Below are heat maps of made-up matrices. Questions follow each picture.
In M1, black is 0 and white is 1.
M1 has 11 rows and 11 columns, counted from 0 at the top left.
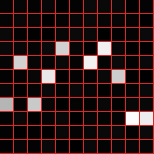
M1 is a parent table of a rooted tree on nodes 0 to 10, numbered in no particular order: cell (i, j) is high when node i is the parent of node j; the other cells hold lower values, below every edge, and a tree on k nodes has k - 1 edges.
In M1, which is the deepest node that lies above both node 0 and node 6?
3
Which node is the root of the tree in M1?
5
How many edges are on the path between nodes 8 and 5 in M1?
1
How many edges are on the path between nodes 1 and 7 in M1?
3
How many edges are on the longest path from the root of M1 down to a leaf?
3
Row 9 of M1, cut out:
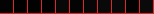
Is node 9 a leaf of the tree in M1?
yes
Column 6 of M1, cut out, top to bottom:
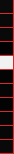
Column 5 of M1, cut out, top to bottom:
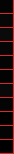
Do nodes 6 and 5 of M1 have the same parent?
no
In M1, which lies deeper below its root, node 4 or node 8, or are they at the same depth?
node 4
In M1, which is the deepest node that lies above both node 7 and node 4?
3
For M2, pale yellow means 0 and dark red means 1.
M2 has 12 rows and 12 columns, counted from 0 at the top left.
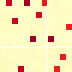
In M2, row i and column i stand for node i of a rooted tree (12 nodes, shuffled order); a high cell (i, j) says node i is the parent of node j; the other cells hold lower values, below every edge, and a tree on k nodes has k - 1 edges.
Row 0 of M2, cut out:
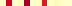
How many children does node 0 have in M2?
3
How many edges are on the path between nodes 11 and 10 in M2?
2
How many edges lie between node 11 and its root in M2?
2
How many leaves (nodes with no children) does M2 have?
5
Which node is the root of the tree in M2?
0
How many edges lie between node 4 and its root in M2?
1
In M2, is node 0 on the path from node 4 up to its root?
yes
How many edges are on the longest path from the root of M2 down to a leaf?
6
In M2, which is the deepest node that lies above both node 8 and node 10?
11
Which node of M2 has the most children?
0
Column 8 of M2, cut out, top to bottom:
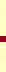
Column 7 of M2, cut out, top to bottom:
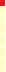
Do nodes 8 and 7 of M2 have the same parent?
no
